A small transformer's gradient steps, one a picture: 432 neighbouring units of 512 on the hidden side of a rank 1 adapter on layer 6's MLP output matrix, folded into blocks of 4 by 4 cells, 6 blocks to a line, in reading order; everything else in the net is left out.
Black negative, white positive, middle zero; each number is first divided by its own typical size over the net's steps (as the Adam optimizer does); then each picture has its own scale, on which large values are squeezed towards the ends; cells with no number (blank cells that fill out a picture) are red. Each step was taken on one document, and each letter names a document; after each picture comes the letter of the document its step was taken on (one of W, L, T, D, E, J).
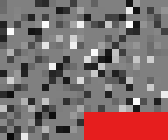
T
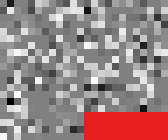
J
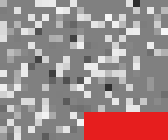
T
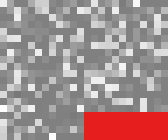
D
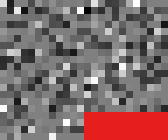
D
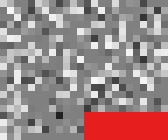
J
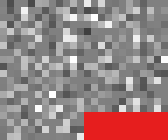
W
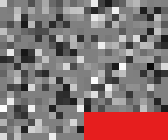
W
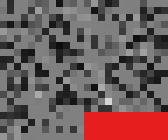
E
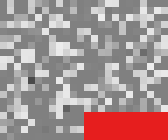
E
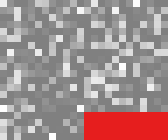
D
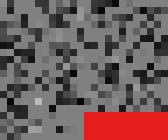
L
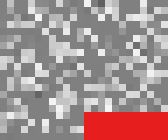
E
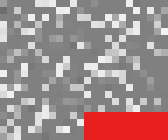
T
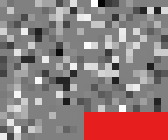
L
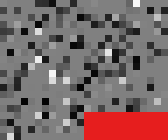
T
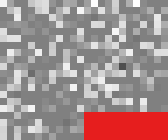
D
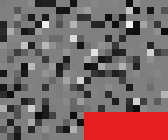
T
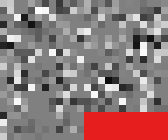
J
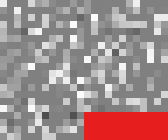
T
